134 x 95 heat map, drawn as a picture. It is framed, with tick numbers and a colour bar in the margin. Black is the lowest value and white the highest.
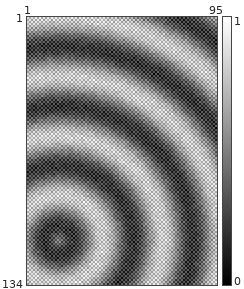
Rings spread out from the bottom left. No seam splits the table. No single row or column stands out from its neighbours. On average the colour sits 50% of the way up the scale.
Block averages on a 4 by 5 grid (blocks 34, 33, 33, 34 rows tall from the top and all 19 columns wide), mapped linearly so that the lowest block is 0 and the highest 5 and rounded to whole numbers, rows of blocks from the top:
33222 | 22231 | 22223 | 13050
